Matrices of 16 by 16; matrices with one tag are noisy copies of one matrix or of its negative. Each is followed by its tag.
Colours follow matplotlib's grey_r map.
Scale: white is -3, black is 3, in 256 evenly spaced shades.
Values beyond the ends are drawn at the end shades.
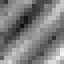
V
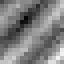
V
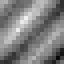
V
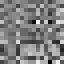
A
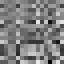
A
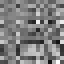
A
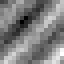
V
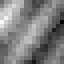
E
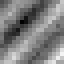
V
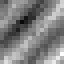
V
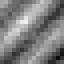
V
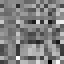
A
